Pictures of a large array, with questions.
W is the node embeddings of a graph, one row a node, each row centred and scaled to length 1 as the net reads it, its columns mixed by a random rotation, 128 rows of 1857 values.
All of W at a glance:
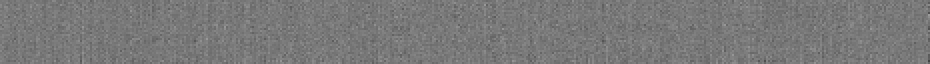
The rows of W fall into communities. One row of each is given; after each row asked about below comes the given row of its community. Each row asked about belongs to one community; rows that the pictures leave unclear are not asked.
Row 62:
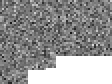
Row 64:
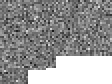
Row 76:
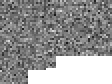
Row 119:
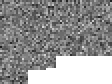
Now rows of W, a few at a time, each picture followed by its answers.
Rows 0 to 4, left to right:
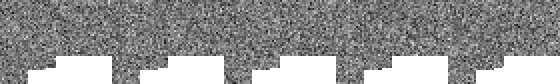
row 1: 76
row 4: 64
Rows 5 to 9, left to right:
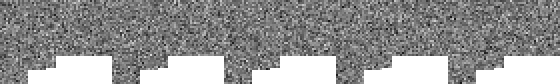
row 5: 76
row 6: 64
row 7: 64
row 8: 62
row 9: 119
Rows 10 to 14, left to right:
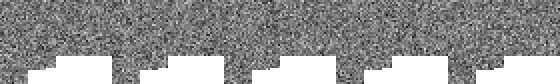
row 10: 119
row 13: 64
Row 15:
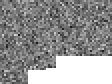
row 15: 64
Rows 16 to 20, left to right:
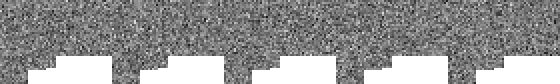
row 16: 64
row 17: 64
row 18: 76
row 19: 119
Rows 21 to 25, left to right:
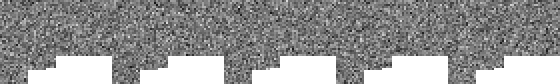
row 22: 62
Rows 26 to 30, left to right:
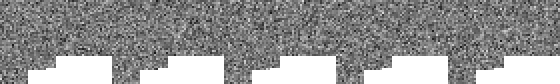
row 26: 64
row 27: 76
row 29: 119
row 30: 119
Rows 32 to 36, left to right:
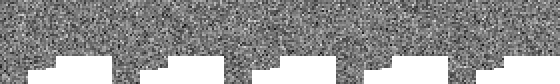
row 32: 76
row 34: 62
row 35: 62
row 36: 64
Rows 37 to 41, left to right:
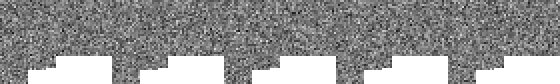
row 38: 76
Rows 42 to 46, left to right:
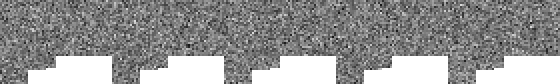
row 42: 64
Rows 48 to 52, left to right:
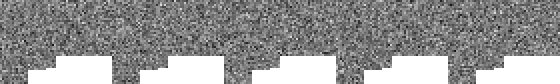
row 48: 64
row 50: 76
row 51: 64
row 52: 119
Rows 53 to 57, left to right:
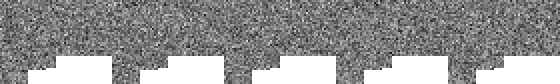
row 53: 64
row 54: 64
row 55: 64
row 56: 76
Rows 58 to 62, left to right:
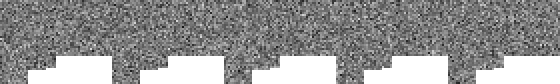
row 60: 119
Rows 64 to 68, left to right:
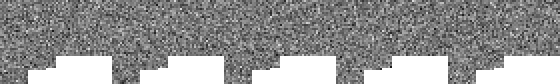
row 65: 62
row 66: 64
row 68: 119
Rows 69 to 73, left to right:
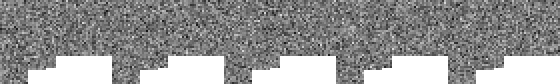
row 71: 62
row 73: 76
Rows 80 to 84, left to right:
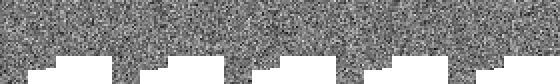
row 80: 62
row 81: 76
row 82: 62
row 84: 64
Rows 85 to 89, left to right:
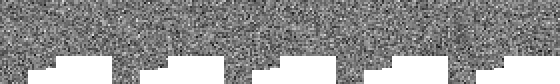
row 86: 62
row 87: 119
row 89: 64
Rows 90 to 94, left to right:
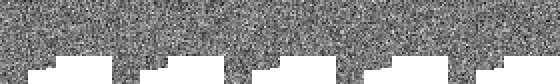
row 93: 119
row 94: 76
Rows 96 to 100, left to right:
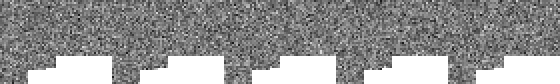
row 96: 119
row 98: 76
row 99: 76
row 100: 119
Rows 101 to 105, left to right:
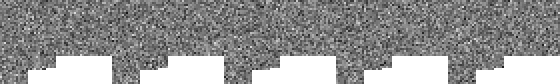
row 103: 119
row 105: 62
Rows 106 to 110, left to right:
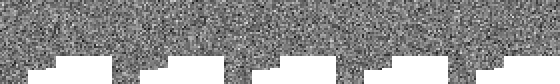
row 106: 62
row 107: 62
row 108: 119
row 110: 62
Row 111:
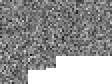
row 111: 119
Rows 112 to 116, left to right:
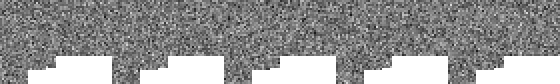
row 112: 62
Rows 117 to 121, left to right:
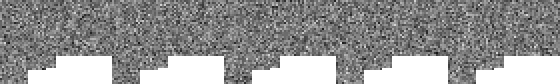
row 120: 76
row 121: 76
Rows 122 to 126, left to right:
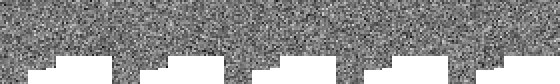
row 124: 119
